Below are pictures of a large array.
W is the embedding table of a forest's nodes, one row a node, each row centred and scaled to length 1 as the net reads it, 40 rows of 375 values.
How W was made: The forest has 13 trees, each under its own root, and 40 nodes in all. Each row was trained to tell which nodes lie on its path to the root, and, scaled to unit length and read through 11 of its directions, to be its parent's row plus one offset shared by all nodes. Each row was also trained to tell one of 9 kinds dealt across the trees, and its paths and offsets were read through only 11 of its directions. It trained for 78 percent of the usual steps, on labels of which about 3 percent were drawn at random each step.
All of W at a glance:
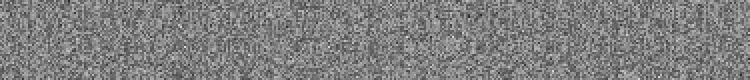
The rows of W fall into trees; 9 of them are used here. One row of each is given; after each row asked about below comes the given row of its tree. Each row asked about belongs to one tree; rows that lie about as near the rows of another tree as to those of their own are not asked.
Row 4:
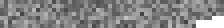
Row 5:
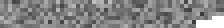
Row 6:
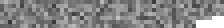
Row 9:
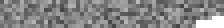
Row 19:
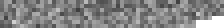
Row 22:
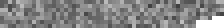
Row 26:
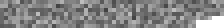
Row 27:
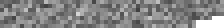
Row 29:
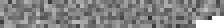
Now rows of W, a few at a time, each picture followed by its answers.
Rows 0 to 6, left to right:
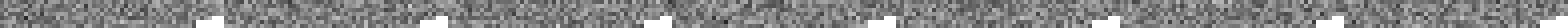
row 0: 26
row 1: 27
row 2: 29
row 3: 19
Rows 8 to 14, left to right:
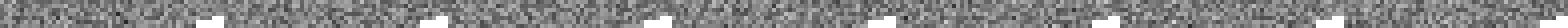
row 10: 19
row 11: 9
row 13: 26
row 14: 9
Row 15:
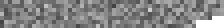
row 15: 26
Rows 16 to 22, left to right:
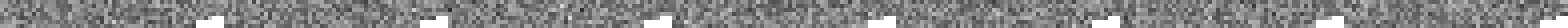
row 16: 29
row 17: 5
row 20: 4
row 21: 6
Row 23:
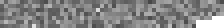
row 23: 26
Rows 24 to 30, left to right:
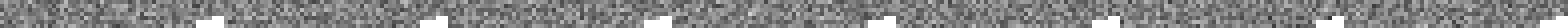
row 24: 6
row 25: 22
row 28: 29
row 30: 9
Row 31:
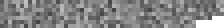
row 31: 6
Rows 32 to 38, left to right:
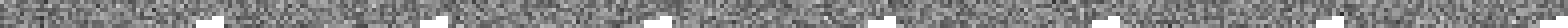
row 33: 5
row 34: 19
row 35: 4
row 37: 22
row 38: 9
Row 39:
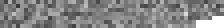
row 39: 19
